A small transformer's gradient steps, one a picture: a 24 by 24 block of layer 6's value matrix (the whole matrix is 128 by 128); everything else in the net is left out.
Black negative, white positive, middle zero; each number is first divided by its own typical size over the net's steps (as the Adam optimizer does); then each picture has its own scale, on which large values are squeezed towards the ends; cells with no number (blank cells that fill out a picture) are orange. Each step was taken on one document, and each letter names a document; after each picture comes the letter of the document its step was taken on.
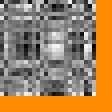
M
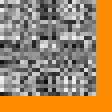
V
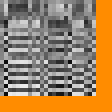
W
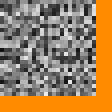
V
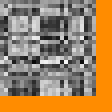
W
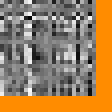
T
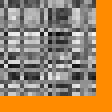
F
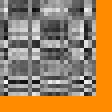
W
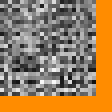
V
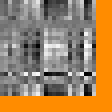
M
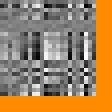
M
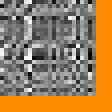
T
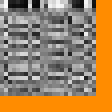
W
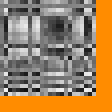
W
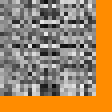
V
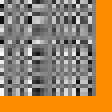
T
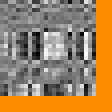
M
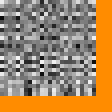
V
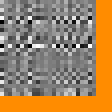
T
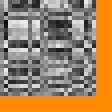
W
